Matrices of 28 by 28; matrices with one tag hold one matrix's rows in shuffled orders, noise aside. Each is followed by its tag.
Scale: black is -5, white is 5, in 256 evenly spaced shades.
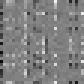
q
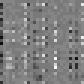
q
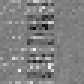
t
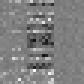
t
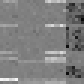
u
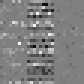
t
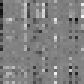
q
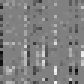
q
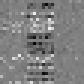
t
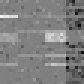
u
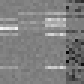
u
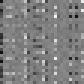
q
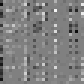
q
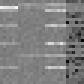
u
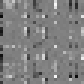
q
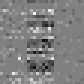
t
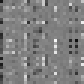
q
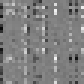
q
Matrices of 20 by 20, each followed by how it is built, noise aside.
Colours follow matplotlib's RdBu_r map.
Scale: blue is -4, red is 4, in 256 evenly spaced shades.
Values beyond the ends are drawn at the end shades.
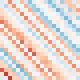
Toeplitz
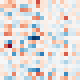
low rank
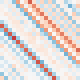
Toeplitz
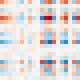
low rank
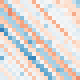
Toeplitz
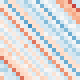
Toeplitz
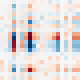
low rank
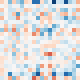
low rank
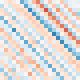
Toeplitz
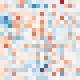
low rank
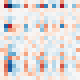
low rank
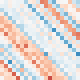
Toeplitz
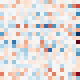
low rank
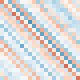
Toeplitz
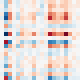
low rank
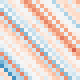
Toeplitz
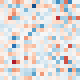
low rank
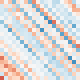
Toeplitz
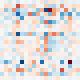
low rank
